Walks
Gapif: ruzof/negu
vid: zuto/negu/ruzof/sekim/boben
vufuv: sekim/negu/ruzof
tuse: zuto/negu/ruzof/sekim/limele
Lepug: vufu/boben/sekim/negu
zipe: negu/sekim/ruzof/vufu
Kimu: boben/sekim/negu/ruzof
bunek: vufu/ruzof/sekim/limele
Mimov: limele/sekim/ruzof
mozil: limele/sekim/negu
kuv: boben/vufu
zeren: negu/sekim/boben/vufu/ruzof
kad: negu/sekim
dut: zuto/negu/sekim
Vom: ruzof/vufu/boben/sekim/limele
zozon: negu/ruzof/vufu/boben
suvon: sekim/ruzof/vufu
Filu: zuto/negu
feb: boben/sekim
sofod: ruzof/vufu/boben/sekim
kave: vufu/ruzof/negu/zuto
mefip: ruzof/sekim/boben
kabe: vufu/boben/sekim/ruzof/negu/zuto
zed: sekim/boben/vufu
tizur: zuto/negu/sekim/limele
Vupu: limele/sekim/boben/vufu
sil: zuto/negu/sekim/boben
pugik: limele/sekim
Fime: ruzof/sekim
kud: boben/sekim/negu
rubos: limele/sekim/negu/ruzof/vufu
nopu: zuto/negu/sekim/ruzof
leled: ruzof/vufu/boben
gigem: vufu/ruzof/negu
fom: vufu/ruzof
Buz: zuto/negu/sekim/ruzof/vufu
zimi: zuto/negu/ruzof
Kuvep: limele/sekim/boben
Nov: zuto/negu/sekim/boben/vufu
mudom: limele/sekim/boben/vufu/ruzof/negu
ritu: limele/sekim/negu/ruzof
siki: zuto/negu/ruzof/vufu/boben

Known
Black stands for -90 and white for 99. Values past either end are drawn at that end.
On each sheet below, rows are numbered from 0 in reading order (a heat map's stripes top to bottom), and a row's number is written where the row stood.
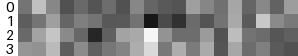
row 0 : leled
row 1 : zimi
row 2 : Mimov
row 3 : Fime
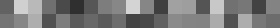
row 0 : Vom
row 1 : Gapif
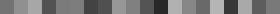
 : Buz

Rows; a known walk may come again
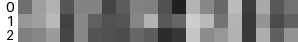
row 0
Buz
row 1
zipe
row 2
gigem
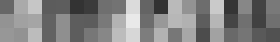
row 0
rubos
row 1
suvon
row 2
Fime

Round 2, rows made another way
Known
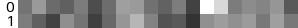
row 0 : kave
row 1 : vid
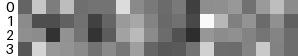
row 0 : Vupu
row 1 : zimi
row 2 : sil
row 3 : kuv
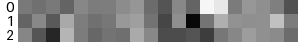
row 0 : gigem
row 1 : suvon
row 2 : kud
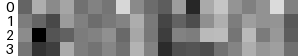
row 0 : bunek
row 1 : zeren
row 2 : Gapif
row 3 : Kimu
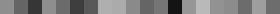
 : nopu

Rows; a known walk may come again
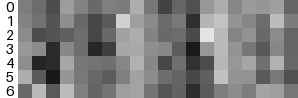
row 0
zeren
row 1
tuse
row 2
zimi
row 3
dut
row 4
vufuv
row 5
kad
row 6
zed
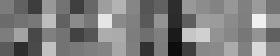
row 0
vid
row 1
Mimov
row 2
Buz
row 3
Fime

